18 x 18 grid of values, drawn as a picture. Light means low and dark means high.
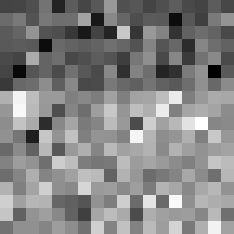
The top part is higher, up to a seam about 40% of the way down. On average the colour sits 50% of the way up the scale. The histogram is bell-shaped. No regular stripes run through it.
